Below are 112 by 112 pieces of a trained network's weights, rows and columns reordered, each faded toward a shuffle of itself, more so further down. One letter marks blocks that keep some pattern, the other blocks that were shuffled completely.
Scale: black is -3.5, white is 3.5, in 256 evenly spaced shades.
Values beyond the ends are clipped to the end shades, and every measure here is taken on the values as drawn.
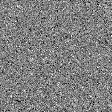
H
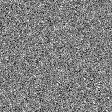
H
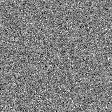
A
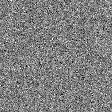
A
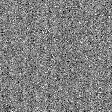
H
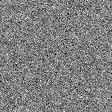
A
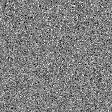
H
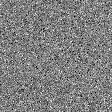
A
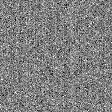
H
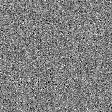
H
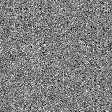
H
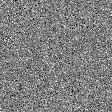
A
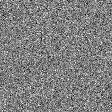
H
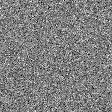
A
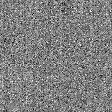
H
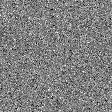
A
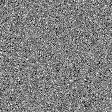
A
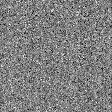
H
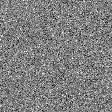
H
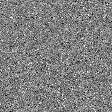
H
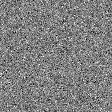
A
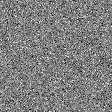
A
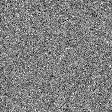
A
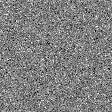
A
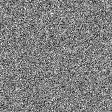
A
